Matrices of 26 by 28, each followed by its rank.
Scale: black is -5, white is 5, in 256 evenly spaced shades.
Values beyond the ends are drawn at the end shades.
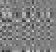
two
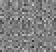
five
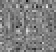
five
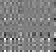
two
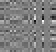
two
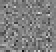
five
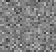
five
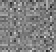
five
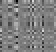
two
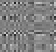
two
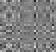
two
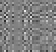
two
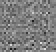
five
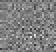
five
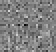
five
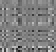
two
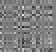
two
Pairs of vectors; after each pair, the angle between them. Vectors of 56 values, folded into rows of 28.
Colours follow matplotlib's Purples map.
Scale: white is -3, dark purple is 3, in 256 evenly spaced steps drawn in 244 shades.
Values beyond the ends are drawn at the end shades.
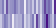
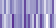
nearly opposite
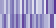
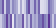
orthogonal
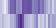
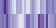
nearly opposite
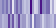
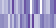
nearly opposite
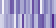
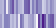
partly aligned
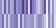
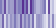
nearly parallel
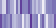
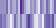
orthogonal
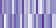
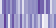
partly opposed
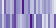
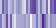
partly opposed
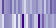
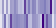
orthogonal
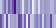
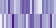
orthogonal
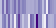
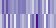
nearly parallel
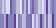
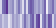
partly opposed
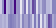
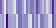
partly opposed
